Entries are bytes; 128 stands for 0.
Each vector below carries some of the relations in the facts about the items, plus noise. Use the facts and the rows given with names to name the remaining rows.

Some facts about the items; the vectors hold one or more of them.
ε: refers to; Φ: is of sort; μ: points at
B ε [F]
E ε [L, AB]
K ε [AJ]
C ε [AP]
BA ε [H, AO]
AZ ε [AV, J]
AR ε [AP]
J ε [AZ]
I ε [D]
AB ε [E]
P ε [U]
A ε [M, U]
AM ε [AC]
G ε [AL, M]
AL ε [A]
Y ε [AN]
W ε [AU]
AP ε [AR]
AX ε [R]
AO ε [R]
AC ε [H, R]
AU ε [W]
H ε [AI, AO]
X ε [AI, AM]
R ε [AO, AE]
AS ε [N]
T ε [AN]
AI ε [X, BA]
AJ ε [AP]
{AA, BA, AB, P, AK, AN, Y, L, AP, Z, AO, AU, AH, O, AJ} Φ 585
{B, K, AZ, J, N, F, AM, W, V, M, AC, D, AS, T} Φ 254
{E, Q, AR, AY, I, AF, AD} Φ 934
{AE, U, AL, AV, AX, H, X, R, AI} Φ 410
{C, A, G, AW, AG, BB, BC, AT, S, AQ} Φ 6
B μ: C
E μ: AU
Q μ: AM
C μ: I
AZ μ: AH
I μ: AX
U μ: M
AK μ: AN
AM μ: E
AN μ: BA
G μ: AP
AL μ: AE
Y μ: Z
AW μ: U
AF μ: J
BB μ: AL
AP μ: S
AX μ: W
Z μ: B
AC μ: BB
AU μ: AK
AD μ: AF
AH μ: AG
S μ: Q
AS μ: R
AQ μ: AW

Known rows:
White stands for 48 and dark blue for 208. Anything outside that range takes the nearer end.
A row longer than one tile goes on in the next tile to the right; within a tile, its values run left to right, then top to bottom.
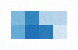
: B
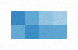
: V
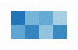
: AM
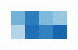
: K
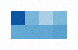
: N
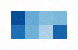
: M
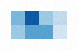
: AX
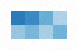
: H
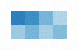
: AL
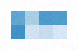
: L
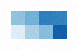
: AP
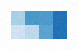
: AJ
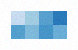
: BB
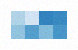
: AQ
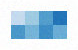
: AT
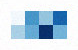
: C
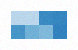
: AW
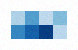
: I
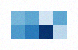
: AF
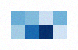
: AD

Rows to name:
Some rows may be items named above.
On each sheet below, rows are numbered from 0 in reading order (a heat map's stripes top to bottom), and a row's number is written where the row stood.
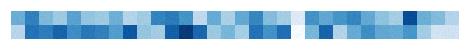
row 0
K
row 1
AY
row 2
AG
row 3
E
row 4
T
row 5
Y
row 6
V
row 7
AV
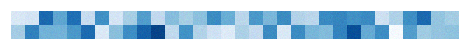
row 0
G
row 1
AZ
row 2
I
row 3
AB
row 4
Z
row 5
AW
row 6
J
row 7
R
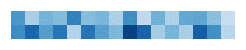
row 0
Q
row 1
AC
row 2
E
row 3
AS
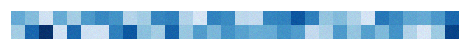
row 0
AD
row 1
BA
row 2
AG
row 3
AQ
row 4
S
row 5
AE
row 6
AQ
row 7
AN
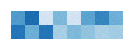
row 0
W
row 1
P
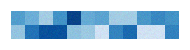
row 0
AR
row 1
U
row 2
BA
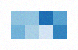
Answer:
AH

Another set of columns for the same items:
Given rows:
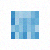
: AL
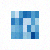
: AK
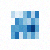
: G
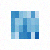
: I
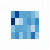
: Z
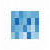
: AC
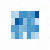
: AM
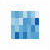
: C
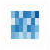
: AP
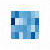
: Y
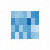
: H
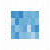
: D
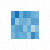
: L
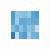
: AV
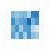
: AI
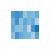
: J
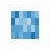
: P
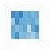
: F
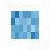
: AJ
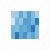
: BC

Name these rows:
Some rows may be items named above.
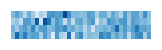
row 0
C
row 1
AM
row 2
U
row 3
AG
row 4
AD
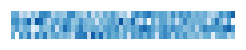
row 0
AX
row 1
B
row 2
I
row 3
AQ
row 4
E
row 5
AR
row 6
V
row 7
Q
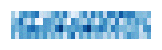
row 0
E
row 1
S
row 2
G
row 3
AP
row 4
M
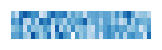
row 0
AN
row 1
BA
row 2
AE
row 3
AR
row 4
W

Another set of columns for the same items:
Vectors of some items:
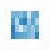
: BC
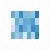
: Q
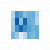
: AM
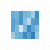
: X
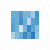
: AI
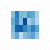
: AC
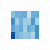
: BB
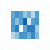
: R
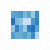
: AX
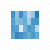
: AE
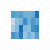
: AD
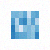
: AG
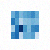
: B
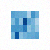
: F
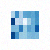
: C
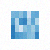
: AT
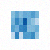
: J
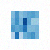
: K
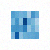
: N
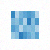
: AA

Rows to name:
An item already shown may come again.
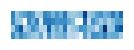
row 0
Z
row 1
E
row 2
AP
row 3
I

